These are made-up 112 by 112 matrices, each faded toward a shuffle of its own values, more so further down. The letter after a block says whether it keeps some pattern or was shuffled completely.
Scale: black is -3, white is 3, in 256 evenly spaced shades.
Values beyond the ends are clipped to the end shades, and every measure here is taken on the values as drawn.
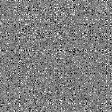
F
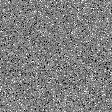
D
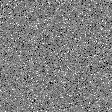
D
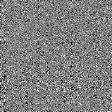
F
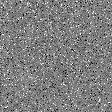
D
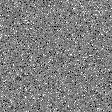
D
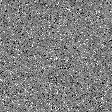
D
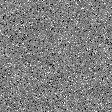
D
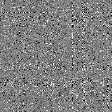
F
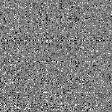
F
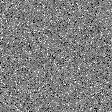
D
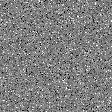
D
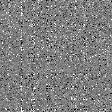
F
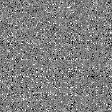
F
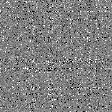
F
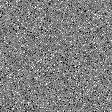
D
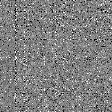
F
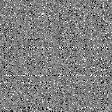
F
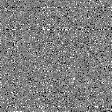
F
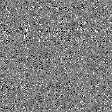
F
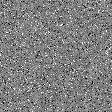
D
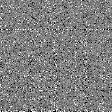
F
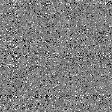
F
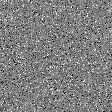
D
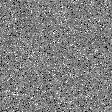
D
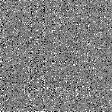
F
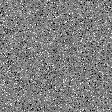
D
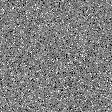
D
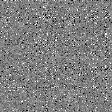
F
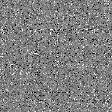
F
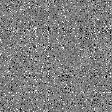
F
